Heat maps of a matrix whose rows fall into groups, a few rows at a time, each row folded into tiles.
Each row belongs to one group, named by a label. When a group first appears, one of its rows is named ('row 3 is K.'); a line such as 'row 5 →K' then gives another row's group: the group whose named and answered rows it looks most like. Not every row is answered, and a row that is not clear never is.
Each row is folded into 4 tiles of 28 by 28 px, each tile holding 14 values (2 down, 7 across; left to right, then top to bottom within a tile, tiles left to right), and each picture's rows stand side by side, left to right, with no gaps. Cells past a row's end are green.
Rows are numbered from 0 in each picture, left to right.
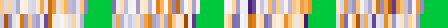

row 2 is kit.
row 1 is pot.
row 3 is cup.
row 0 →cup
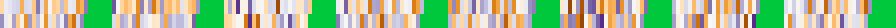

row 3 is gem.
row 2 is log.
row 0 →gem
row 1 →gem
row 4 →pot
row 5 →cup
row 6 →gem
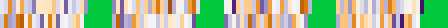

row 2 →gem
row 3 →gem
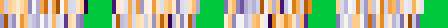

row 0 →gem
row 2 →kit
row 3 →gem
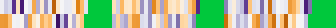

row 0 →log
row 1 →gem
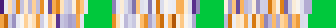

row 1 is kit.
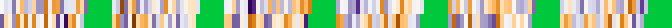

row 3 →kit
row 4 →cup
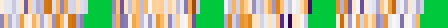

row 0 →pot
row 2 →gem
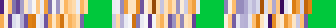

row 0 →kit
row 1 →cup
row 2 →kit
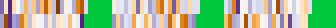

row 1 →pot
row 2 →log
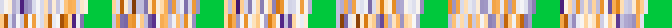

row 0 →kit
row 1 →cup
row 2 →log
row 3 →pot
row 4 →pot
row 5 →log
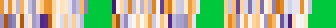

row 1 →log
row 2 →log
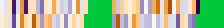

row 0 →log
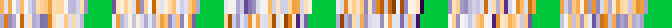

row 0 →cup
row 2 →kit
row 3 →gem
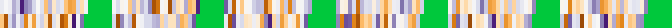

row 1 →pot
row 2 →pot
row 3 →cup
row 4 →pot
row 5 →pot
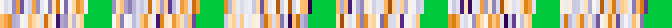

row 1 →kit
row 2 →gem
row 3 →log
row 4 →log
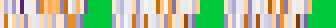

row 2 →pot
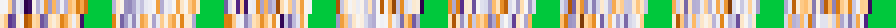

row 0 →kit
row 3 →gem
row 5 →log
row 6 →log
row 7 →gem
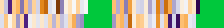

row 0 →pot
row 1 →gem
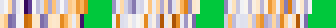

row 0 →kit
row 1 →kit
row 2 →pot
